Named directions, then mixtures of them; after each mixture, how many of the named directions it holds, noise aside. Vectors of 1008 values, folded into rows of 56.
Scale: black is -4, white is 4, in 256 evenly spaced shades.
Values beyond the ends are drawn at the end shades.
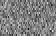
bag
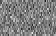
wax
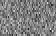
one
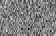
two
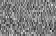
two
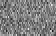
one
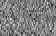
two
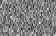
one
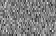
one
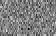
two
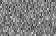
one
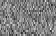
two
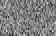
one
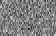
two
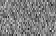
one
